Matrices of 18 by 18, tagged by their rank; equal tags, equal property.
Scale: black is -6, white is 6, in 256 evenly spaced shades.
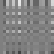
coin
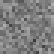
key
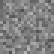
key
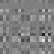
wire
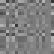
wire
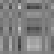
coin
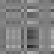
coin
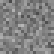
key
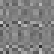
wire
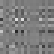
wire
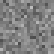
key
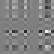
coin
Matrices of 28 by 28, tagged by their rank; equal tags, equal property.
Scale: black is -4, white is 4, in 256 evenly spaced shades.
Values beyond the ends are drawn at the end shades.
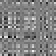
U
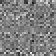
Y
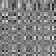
U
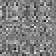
Y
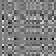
U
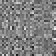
Y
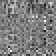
Y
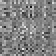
Y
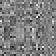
Y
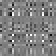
U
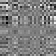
U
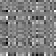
U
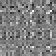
Y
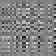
U
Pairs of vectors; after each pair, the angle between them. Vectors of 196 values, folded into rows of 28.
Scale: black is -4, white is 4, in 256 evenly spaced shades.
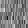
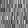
nearly opposite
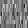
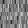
orthogonal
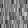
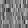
orthogonal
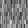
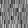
partly aligned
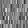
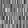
nearly parallel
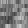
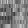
nearly parallel
